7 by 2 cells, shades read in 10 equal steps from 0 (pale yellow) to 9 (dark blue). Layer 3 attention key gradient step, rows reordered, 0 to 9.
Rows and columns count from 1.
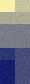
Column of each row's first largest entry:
2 1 1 1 1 1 1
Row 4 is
5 5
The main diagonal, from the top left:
0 3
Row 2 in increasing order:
3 3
